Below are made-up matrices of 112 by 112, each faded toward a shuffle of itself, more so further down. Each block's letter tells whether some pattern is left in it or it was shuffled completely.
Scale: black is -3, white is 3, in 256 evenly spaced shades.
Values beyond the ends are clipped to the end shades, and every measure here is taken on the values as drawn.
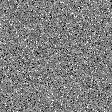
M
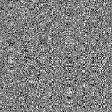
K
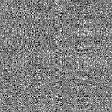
K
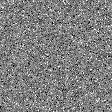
M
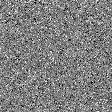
M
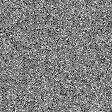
M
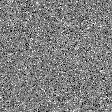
M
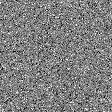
M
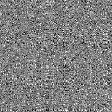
K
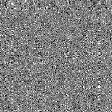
K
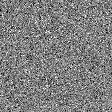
M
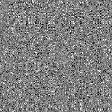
K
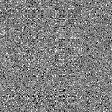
K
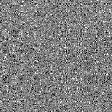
K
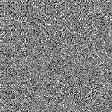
K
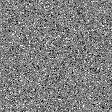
M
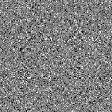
K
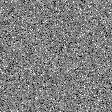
M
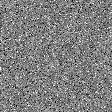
M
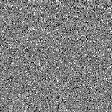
K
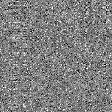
K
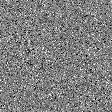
M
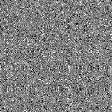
K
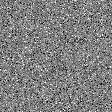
M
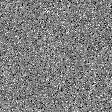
M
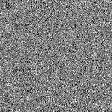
K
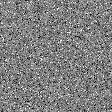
M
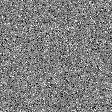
M
